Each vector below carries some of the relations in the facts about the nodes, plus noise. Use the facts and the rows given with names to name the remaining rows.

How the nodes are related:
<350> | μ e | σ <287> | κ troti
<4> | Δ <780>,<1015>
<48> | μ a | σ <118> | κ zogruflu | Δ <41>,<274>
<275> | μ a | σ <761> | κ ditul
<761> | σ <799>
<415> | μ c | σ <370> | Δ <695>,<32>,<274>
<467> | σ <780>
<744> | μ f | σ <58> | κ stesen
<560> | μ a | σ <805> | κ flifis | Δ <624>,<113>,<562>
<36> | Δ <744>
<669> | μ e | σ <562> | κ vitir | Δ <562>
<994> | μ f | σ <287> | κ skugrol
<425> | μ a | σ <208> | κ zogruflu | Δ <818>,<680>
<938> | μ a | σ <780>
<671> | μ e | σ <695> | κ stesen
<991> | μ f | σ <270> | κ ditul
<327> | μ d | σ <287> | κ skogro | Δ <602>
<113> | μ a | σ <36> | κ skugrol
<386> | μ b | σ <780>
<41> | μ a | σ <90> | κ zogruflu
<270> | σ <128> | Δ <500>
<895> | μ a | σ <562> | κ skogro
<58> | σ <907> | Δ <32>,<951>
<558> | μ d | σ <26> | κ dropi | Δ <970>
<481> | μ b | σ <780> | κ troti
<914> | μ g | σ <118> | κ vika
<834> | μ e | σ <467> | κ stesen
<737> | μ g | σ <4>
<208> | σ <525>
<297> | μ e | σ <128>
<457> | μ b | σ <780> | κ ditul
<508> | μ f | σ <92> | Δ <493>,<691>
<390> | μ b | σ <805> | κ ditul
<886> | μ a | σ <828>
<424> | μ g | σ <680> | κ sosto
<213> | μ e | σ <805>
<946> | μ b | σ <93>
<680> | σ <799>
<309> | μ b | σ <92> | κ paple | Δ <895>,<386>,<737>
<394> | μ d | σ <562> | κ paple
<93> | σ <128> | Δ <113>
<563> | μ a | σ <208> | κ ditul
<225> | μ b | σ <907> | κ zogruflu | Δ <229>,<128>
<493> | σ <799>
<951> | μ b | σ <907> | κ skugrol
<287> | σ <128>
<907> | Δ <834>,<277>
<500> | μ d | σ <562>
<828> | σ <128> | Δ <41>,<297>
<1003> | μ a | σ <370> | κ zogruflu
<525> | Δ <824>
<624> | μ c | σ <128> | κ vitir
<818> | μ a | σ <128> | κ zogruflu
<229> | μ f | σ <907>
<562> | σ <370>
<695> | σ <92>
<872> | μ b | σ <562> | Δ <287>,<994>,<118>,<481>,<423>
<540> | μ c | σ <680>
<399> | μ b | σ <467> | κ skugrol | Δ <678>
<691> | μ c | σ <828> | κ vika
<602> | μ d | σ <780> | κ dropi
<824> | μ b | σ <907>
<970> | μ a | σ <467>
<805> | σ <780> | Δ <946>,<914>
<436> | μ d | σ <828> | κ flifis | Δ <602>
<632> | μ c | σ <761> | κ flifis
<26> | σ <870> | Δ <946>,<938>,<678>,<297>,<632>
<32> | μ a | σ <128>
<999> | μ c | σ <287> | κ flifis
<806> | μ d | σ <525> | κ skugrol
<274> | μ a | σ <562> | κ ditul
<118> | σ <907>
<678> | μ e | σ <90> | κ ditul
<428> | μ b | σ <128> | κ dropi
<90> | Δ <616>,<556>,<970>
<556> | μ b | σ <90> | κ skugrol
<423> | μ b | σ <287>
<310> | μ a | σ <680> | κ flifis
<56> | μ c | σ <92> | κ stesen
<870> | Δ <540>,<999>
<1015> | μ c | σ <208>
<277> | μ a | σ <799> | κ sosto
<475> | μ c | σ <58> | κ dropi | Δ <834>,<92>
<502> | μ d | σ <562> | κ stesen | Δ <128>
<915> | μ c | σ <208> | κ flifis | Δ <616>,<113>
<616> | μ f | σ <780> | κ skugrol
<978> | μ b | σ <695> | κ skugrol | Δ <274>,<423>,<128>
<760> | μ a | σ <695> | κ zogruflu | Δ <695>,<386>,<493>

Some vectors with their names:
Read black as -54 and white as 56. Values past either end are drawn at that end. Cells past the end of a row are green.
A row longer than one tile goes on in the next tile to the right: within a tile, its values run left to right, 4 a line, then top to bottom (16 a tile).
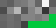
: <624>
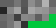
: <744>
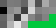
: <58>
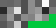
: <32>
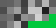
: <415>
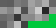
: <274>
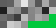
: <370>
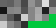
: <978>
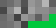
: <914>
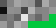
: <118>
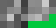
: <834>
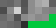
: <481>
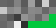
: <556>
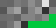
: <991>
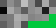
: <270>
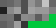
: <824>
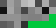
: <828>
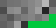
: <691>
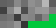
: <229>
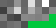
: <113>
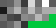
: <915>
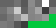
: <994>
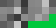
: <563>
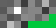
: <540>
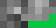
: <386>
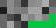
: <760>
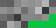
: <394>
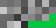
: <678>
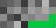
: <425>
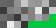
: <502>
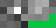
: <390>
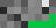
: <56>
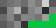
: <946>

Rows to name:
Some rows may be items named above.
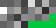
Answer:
<41>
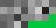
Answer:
<274>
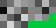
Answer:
<92>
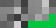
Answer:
<563>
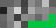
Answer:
<951>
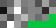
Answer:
<680>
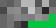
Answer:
<436>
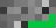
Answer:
<886>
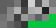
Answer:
<48>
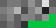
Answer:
<297>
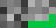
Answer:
<399>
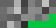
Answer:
<277>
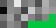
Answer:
<907>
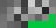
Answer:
<48>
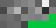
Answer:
<624>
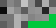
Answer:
<270>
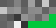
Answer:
<556>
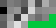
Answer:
<58>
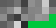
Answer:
<1015>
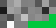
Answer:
<493>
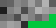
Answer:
<225>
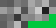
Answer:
<274>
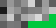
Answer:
<467>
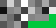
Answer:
<26>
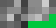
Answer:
<834>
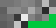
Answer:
<558>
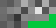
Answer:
<669>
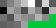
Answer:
<93>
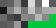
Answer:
<915>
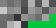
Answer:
<678>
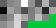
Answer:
<128>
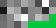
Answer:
<287>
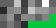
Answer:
<475>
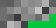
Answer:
<500>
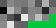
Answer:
<695>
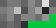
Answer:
<297>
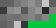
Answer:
<886>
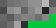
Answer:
<691>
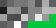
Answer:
<208>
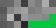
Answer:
<970>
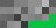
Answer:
<1003>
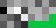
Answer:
<805>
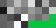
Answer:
<90>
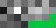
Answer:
<560>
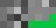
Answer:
<806>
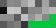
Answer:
<780>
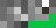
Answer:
<423>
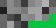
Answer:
<760>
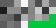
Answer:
<562>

